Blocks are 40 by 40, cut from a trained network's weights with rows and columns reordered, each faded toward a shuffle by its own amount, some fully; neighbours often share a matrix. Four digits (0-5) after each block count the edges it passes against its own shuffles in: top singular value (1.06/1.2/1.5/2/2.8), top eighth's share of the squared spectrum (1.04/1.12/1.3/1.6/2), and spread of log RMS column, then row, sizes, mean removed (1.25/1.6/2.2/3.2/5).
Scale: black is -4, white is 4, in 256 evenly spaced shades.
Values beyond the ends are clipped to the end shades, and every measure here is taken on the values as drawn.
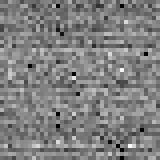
3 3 1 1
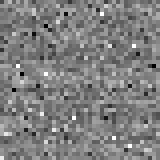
1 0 0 0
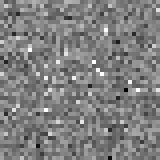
1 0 0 0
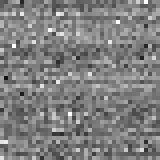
3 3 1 1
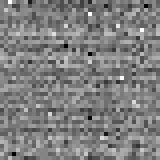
3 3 0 1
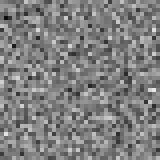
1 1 0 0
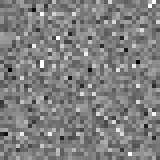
0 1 0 0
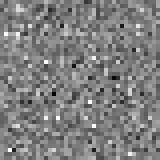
1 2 0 2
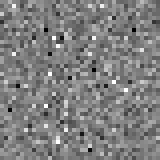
0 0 0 0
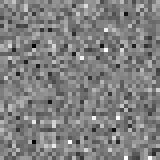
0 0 0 1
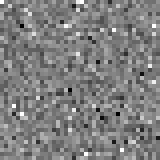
0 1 0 0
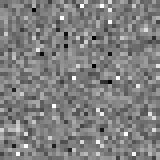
0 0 0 0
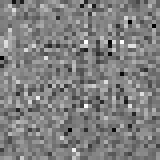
2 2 0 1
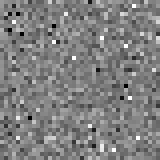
0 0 0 0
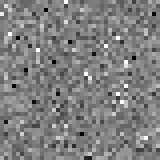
0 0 0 0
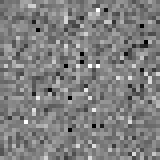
1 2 0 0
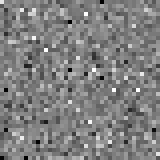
1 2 0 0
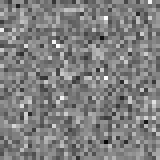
1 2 0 0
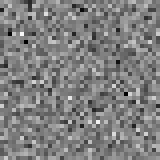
0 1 0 0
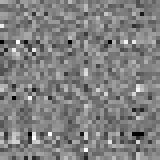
3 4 2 2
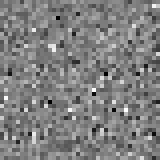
2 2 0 1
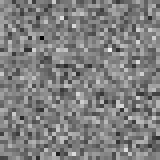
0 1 0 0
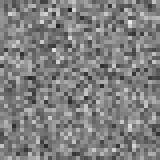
1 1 0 0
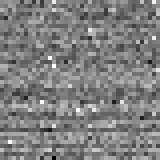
3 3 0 1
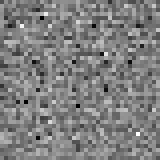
2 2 0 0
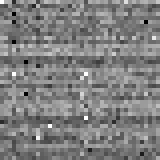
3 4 1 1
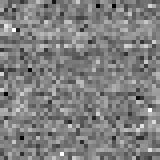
2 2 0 0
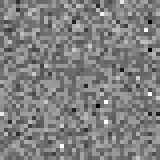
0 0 0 0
